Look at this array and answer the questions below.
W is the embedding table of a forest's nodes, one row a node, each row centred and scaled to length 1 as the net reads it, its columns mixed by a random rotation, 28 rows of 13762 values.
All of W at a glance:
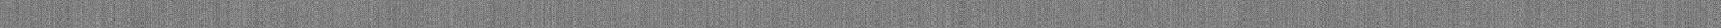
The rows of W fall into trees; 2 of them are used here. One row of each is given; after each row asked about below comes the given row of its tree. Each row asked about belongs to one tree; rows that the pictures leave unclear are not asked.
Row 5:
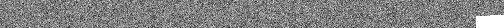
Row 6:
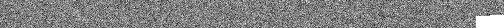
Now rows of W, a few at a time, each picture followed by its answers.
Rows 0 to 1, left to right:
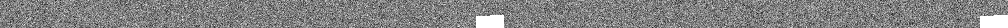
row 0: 6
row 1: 5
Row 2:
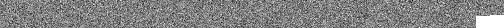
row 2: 5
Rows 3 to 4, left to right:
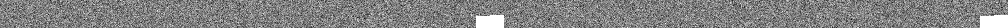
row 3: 5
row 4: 6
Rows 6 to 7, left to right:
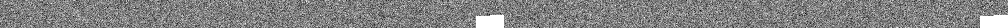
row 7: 5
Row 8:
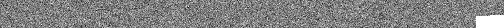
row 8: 6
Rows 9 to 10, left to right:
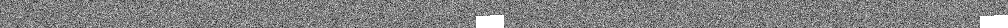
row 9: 6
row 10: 6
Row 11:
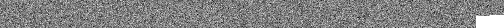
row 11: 5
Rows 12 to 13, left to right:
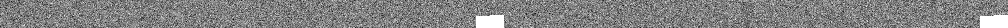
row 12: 6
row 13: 5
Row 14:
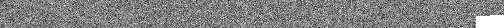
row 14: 6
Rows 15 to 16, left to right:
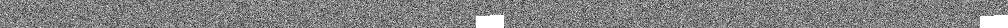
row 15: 5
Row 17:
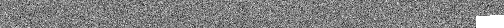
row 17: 5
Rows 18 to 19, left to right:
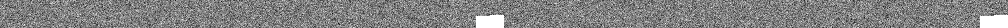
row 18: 6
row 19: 6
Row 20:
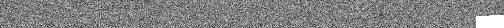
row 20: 6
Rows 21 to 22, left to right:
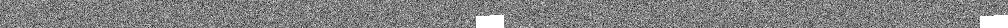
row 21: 5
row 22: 5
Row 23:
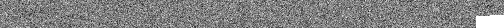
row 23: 5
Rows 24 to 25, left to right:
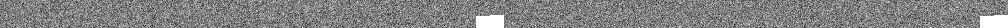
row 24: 5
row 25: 6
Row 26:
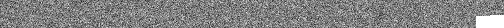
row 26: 6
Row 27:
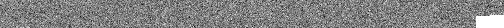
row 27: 5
